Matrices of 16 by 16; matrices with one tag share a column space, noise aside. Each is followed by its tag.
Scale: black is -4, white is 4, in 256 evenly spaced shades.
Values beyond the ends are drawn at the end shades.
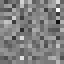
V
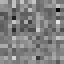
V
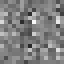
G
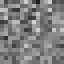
V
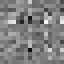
G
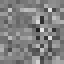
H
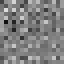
V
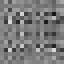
G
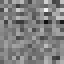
V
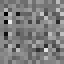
G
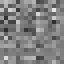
V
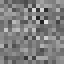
V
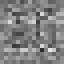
G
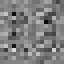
G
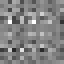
G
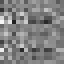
G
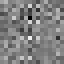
V
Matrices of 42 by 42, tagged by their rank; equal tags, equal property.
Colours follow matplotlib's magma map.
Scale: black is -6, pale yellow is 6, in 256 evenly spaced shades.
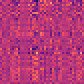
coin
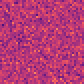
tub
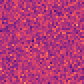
tub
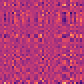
coin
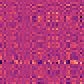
coin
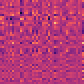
coin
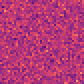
tub
